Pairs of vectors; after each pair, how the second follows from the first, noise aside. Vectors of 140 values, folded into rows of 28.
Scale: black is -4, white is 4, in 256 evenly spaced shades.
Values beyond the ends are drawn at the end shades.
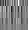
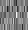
shuffled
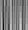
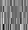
sign-scrambled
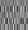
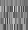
sign-scrambled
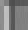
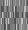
shuffled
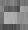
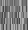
shuffled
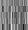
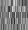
shuffled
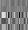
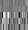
sign-scrambled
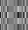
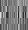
sign-scrambled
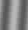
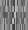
sign-scrambled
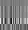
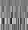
sign-scrambled
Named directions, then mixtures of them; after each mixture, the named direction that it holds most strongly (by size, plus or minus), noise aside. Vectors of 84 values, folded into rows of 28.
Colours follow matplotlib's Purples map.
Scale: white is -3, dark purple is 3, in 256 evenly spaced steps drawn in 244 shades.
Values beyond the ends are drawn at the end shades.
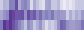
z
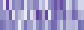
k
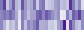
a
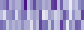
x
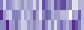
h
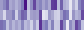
x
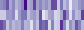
x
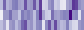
h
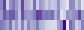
a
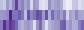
z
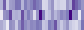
h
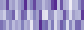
x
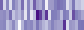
k
